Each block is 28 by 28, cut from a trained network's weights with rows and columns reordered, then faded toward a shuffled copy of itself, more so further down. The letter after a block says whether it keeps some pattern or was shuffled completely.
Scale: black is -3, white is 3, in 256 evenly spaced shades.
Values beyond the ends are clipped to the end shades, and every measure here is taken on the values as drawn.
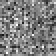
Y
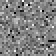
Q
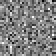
Y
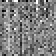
Y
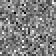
Q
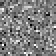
Q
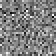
Y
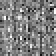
Y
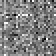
Y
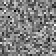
Q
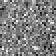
Q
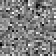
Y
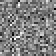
Y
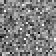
Q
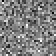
Q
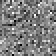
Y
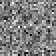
Y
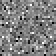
Q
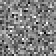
Q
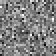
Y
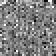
Y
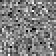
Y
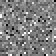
Q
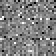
Y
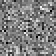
Q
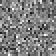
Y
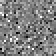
Q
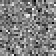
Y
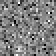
Q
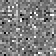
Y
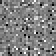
Y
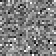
Q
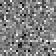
Q
